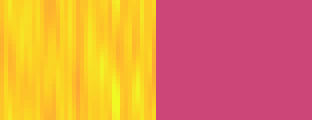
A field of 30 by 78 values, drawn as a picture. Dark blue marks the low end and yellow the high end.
The table splits into one row of 2 panels. Panel 1,1: very high, streaked downward, faint in contrast. Panel 1,2: middling, flat.
